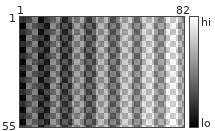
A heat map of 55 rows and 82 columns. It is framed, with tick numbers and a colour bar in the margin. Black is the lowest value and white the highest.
On average the colour sits 50% of the way up the scale. Stripes running up and down repeat 7 times from left to right. There is an overall slope up to the right.
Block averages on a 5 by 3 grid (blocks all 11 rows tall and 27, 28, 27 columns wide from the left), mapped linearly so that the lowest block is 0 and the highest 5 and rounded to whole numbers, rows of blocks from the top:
0 3 5
0 3 5
0 3 5
0 3 5
0 3 5
